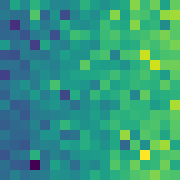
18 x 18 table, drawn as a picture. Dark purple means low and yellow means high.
Grain: fine. Slope: up to the right. Stripes: none. Odd rows or columns: none. Histogram: bell-shaped.
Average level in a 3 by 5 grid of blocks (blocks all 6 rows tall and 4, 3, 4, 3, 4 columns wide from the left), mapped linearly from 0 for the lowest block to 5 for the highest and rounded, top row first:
11345 / 02345 / 02245
